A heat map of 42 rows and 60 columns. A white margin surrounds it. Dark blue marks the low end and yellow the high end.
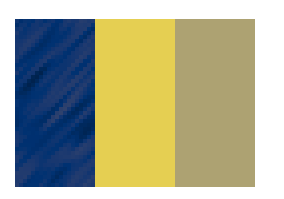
The table splits into one row of 3 panels. Panel 1,1: very low, slanting up to the right, faint in contrast. Panel 1,2: very high, flat. Panel 1,3: high, flat.
